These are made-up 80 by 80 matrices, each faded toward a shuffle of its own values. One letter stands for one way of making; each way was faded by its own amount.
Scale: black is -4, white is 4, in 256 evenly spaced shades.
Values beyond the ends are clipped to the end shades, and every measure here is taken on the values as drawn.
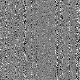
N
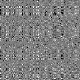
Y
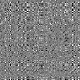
Y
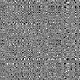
Y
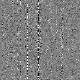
N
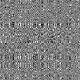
Y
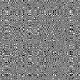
Y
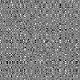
Y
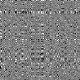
Y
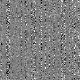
N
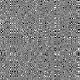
Y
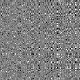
Y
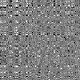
Y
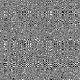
Y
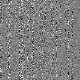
N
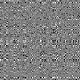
Y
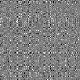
Y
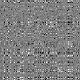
Y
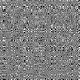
Y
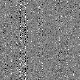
N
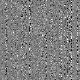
N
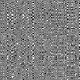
Y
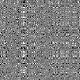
Y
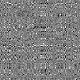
Y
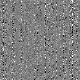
N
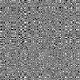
Y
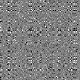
Y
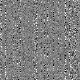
N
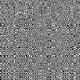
Y
